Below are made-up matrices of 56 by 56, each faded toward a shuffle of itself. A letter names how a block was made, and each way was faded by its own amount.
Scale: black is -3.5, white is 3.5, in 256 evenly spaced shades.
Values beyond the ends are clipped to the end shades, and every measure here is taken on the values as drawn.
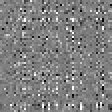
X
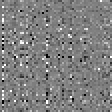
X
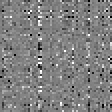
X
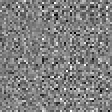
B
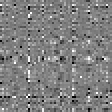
X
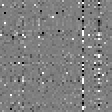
X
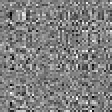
B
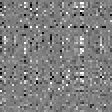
X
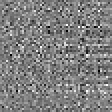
B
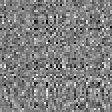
B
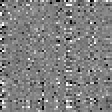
X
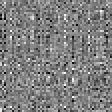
B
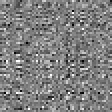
B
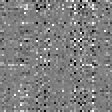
X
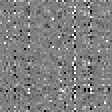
X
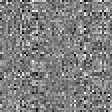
B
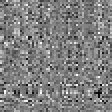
B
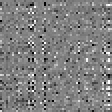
X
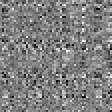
B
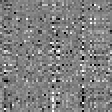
X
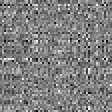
B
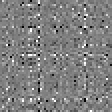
X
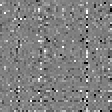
X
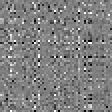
X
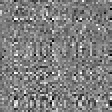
B
